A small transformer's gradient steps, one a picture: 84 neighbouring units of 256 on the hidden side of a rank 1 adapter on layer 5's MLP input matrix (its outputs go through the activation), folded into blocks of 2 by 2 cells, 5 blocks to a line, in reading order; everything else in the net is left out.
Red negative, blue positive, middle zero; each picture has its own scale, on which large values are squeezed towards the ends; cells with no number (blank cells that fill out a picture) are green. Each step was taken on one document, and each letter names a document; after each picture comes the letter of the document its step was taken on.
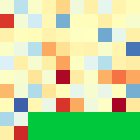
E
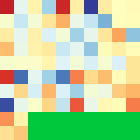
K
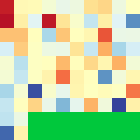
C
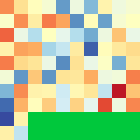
K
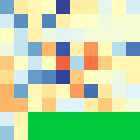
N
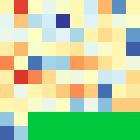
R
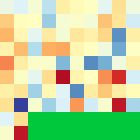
E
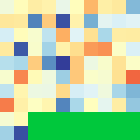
R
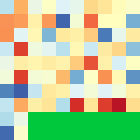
C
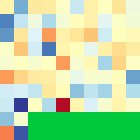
E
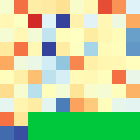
R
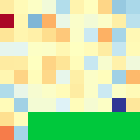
C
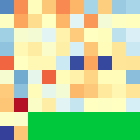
N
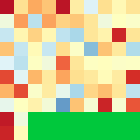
K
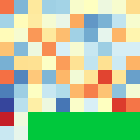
K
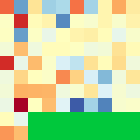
N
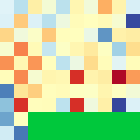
C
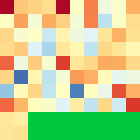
K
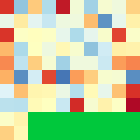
K
